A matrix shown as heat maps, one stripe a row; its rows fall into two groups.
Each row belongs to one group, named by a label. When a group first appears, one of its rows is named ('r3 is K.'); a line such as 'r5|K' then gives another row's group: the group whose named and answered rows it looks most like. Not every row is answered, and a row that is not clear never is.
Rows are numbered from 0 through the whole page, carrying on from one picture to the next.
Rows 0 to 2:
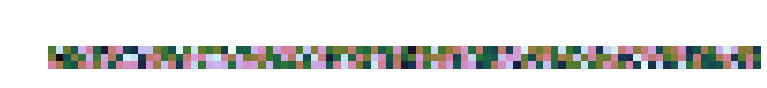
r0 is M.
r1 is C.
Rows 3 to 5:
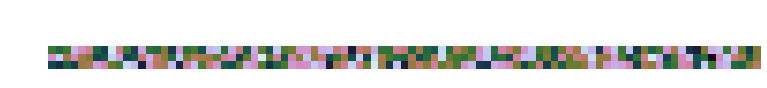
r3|M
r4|M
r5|C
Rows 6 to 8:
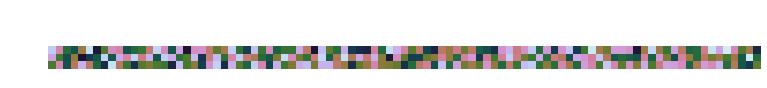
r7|C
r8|M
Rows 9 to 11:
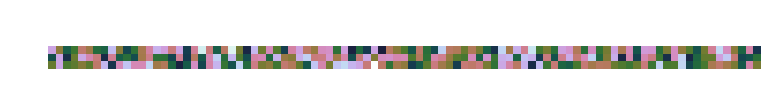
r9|M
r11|C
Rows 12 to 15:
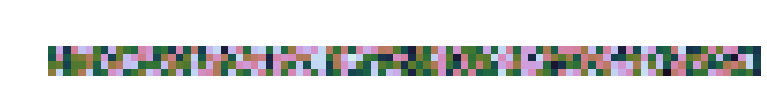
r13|C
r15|M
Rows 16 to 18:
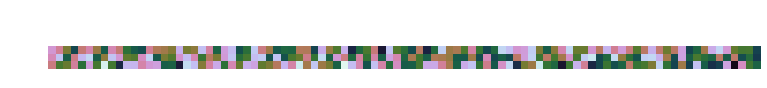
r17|M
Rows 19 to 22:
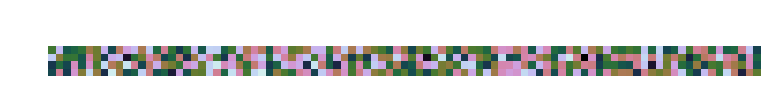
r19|C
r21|C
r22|M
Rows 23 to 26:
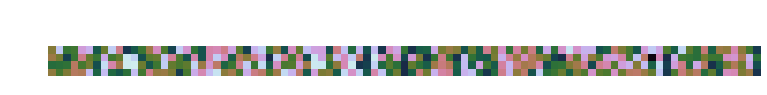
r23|M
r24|C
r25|C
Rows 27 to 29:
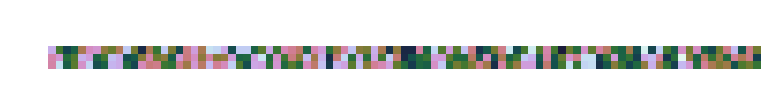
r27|C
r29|M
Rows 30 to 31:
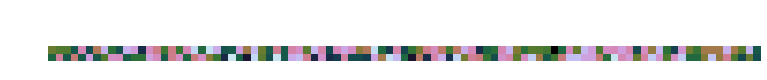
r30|C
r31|M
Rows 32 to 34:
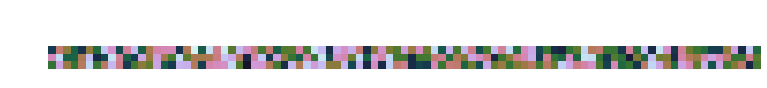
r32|C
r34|M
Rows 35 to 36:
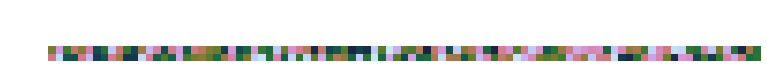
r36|M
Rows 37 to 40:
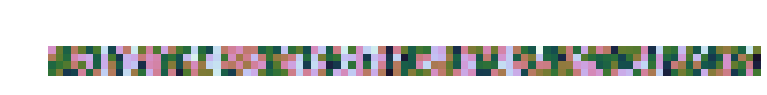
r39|C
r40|C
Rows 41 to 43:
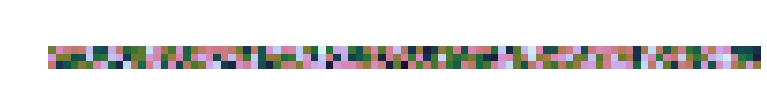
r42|M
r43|C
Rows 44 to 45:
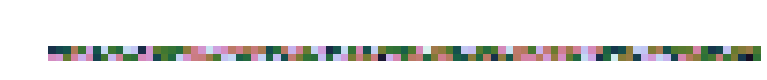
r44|C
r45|M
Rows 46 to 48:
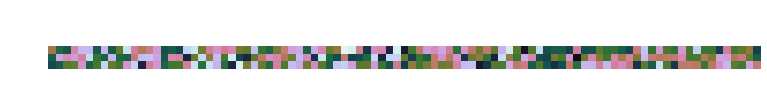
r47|M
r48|C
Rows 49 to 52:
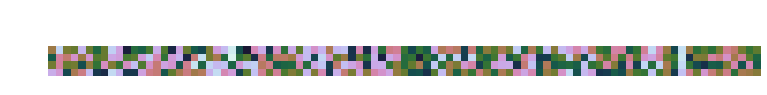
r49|M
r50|M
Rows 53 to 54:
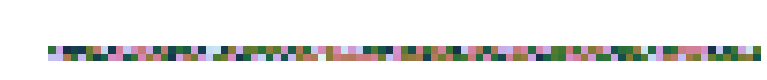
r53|C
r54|M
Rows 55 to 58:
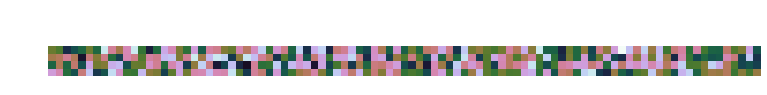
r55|C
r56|C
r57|M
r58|M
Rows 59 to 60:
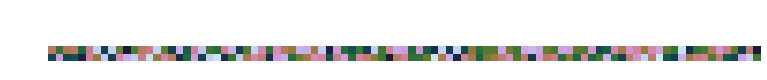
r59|M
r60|C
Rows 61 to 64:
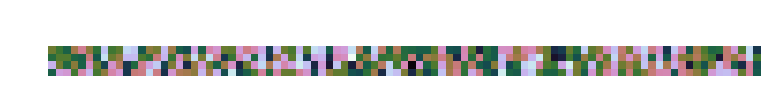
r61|C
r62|C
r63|M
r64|M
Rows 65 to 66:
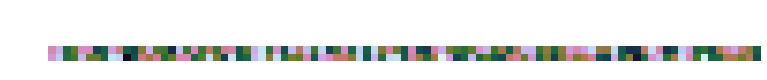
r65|M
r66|M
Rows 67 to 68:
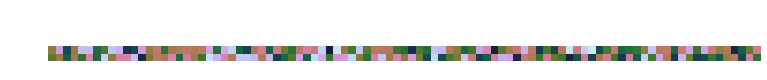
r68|C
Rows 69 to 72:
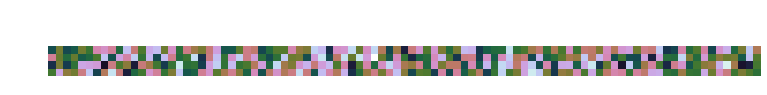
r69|C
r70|C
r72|M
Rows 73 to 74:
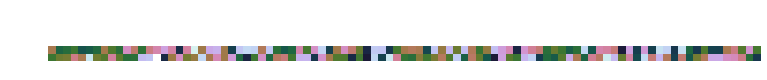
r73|C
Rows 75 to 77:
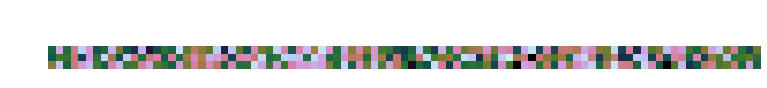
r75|M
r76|C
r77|M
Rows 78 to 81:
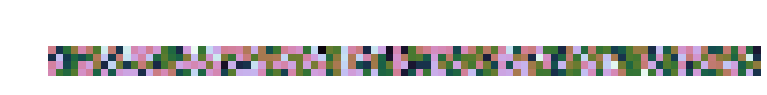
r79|C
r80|M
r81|C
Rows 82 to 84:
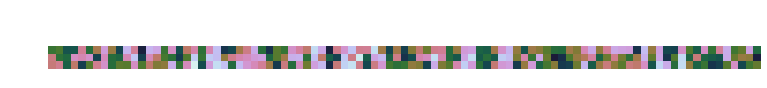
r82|C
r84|C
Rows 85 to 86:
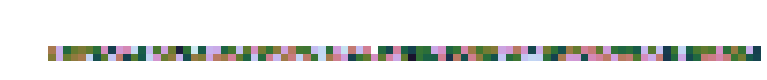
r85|C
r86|M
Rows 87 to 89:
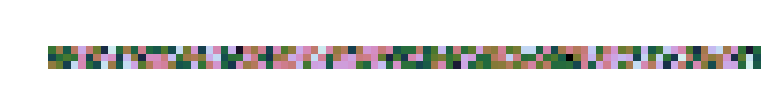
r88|C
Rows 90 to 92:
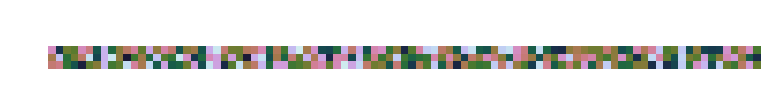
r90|C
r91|M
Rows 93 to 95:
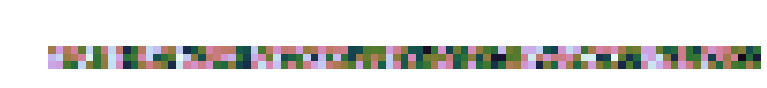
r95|M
